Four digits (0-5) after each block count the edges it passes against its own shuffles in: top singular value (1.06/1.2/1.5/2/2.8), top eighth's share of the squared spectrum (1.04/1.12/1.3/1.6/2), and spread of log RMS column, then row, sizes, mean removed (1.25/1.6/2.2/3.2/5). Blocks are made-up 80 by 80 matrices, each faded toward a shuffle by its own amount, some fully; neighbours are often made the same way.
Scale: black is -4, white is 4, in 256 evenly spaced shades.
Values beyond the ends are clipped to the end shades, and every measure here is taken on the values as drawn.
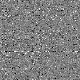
3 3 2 2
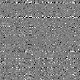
4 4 2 3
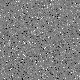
2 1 0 0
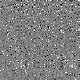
4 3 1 2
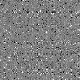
4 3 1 2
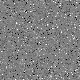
2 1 0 0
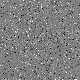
0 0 0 0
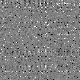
4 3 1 2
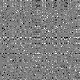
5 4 2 2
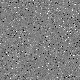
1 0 0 0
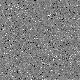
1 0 0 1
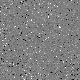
2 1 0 0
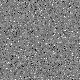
0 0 0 0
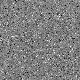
1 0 0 0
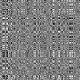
5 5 4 4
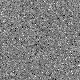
1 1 0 0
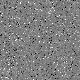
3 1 0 0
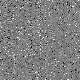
3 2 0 0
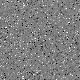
0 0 0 0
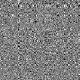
4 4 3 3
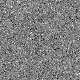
1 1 0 0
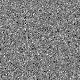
2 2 0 0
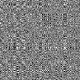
4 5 3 3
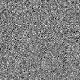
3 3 1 1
